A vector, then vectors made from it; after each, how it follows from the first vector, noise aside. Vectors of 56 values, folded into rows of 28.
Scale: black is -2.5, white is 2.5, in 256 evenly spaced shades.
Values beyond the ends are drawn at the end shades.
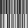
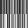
copied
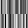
sign-scrambled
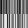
copied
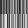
copied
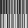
copied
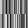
sign-scrambled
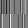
partly zeroed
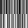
copied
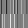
partly zeroed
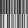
copied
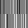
partly zeroed
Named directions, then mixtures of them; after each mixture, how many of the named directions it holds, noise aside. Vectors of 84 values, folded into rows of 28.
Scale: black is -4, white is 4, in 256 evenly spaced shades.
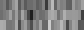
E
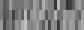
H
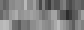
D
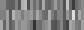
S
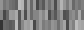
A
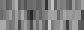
one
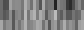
two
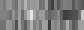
two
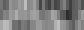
one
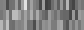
two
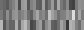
three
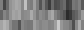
one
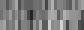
one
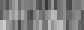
two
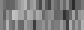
three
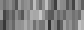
three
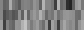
one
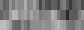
one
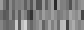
three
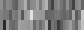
three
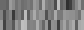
one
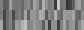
one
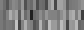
two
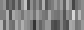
one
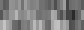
two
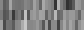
one
